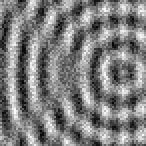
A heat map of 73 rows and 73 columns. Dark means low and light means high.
There is no overall slope. There is no seam. Stripes running up and down repeat 8 times from left to right. Rings spread out from the middle right. Overall the values sit about 50% of the way up the scale.
